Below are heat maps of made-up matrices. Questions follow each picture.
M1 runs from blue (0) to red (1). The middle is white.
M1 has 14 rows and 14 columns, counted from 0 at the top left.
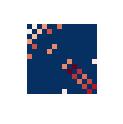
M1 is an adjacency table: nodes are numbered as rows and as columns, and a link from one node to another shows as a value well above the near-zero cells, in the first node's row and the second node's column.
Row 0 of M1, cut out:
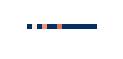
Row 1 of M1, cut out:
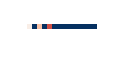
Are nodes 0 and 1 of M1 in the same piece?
yes
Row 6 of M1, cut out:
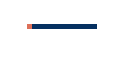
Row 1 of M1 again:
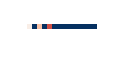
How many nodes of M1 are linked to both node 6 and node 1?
1
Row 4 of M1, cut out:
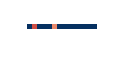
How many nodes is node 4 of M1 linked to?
2
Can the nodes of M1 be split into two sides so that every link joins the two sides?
no
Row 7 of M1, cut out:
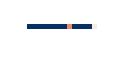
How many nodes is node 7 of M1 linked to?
2
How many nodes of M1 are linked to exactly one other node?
4
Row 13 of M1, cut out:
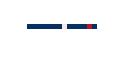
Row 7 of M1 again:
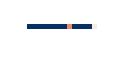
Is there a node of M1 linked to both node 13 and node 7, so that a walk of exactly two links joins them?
no
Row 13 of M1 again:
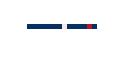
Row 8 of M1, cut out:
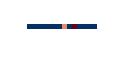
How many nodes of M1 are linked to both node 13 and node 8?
1
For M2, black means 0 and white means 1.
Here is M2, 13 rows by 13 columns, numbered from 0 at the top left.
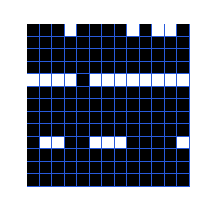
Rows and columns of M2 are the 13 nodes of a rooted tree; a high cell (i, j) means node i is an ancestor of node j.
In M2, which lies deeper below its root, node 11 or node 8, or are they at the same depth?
the same depth
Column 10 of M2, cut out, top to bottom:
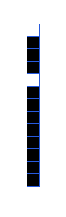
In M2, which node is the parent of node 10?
0
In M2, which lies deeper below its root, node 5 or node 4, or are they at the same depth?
node 5
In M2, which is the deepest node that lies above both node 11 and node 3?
0
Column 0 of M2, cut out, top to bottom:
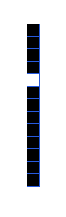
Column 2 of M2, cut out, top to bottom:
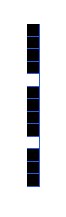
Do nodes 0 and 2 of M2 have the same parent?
no
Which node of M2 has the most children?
9
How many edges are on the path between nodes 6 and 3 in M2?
4
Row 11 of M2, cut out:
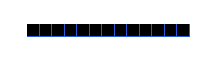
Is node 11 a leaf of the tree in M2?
yes
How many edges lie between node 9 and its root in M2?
1
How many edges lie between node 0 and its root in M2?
1
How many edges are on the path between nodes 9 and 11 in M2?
3
